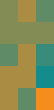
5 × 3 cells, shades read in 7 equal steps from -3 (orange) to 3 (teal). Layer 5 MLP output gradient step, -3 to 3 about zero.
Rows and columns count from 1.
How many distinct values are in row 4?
2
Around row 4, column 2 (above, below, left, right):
-1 1 -1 3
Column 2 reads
-1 0 -1 -1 1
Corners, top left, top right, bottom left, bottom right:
0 1 -1 -3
